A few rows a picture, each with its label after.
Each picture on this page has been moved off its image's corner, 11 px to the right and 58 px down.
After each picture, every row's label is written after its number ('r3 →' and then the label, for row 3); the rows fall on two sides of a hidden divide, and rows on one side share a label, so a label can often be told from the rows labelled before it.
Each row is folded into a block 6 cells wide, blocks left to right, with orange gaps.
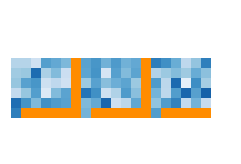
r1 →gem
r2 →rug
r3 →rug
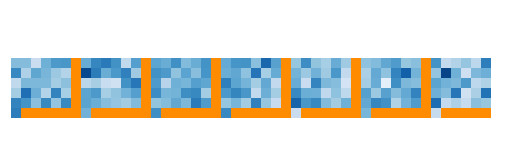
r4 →gem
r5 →rug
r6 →rug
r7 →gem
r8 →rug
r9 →rug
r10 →rug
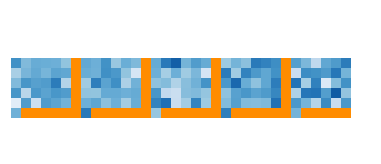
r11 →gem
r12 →gem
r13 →rug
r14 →gem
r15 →gem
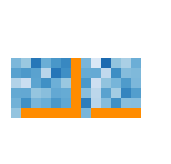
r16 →rug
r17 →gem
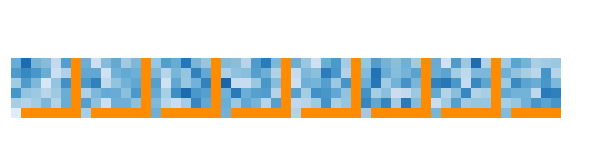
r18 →rug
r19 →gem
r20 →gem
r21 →gem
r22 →gem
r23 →rug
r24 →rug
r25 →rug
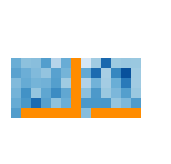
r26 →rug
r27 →rug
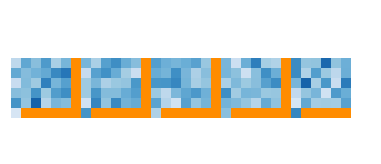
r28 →rug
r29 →gem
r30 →gem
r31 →rug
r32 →gem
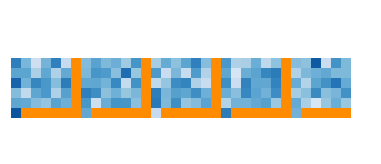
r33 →gem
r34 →rug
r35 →rug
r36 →gem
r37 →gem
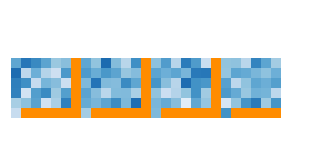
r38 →rug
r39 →rug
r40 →rug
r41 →gem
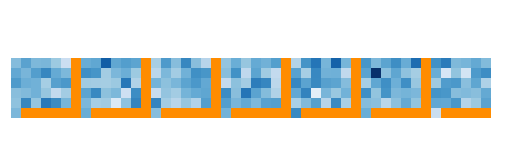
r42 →gem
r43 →rug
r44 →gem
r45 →rug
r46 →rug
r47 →rug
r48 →rug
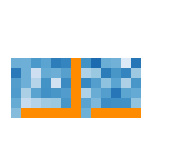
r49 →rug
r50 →gem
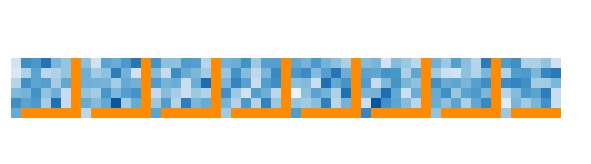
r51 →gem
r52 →gem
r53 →gem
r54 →rug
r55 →gem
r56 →gem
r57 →rug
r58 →gem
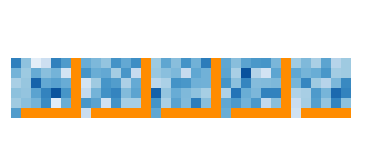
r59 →gem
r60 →gem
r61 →rug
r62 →gem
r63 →gem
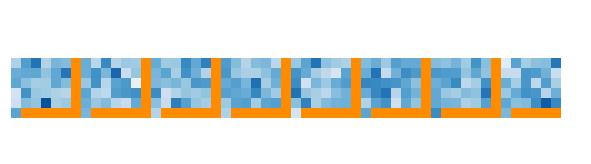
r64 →gem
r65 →rug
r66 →rug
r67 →rug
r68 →rug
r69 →rug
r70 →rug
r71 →gem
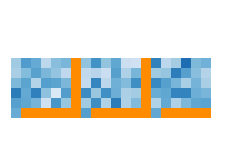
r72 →rug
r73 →gem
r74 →gem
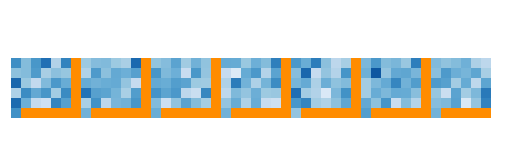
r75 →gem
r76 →rug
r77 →rug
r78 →gem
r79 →rug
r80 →rug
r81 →rug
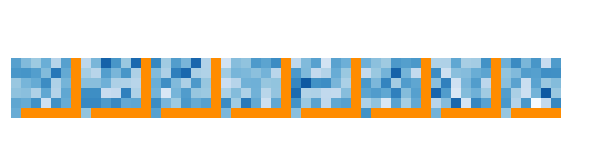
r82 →rug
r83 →rug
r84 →gem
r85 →rug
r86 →rug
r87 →gem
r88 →rug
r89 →rug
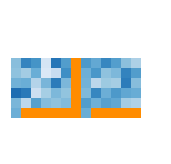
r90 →rug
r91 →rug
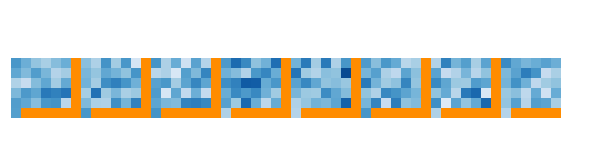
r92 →gem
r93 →gem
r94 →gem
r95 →rug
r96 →rug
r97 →gem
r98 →rug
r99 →gem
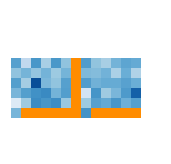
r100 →gem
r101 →gem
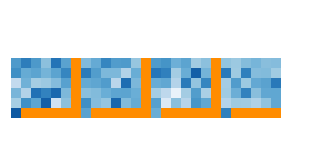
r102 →gem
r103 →gem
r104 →rug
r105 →gem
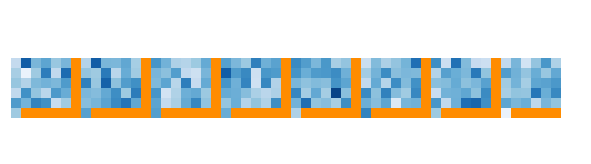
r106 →gem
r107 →gem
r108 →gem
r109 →rug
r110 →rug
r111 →rug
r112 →gem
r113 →rug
